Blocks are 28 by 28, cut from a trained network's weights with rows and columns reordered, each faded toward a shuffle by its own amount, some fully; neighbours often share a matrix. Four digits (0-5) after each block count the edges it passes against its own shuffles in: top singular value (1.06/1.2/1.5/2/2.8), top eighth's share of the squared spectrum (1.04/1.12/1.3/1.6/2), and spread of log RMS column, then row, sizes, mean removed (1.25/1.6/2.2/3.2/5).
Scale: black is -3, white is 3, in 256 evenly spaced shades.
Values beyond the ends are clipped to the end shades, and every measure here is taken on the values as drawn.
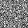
1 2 1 0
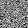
0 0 0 0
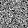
1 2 0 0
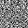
2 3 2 0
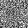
1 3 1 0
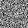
1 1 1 0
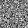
2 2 0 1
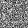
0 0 0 0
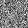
1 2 0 0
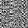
3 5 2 0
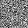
2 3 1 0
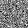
0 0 0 0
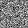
0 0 0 0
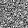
1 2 1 0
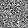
1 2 1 0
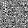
1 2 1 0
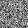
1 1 0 0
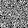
0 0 0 0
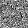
0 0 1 0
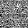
2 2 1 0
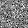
0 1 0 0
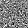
0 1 0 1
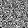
2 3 0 1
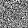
0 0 0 0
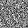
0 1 0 0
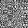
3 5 2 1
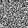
0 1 0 0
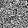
0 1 0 0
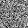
1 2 0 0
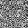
3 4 2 0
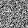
1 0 0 0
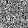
1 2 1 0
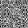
3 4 2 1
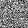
2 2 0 0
